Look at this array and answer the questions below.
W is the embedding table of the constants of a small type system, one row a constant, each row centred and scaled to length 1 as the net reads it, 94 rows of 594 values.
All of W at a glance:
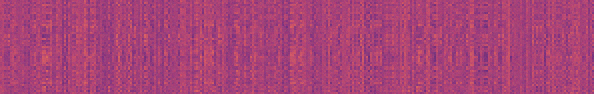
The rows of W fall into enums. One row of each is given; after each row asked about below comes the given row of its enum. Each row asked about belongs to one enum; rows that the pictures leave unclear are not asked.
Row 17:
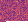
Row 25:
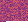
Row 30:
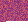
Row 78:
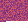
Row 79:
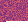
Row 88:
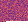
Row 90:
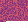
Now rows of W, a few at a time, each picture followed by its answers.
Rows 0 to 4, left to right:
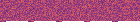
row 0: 78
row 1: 90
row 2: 90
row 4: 25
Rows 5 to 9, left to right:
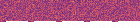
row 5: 79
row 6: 30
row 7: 17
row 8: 78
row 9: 90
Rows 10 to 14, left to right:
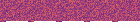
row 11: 90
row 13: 78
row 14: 30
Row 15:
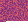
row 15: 90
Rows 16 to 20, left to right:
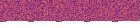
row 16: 30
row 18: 30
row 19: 90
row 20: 78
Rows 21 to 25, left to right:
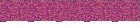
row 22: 25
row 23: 30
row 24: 25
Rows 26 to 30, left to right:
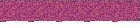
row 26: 78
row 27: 78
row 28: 30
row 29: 78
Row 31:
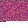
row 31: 78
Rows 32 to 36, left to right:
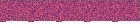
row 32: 88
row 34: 30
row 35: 30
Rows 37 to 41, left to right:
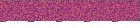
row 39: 90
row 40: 30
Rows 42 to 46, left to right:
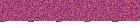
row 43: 78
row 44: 90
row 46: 25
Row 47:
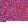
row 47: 79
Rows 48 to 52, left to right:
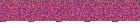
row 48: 25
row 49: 30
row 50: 90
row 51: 25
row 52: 25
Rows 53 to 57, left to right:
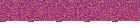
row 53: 25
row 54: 78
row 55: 25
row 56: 79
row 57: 79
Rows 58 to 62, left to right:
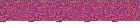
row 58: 79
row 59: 25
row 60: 79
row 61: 25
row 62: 90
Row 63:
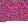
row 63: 25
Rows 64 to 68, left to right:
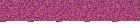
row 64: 25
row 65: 78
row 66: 90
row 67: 30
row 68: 30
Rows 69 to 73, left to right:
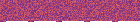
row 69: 90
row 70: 78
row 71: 79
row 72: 78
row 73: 30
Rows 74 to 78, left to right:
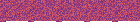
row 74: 78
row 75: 90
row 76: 90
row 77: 30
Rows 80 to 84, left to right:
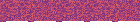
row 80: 25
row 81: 30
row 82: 25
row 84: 30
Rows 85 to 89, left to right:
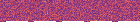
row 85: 78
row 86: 17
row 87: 90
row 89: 25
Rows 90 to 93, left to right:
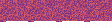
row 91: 90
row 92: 88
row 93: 78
